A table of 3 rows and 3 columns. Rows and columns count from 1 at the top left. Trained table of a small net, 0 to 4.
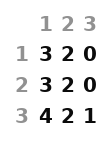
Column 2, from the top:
2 2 2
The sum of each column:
10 6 1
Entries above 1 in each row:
2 2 2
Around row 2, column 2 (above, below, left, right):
2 2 3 0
